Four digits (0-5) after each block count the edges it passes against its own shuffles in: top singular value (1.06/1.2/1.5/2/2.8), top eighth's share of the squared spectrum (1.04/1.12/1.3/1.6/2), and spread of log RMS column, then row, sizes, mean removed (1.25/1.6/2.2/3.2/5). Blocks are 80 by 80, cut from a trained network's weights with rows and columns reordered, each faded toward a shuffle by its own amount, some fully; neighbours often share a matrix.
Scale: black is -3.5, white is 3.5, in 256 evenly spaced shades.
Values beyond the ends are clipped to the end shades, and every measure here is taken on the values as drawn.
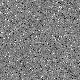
0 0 0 0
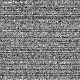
4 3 1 2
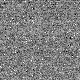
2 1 0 0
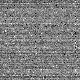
4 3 1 1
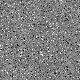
0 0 0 0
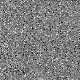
1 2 1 0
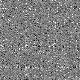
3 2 1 2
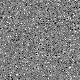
1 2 0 0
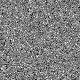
2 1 0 0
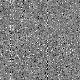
3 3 2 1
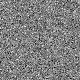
0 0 0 0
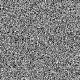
2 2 0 0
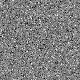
0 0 0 0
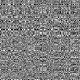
4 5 2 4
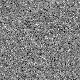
2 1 0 1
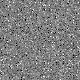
2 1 1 0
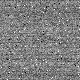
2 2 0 0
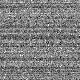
4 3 1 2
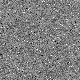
0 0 0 0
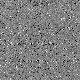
2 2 0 1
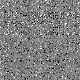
3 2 0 2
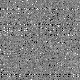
3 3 0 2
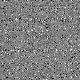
2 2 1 2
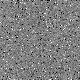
1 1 0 1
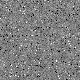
1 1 0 1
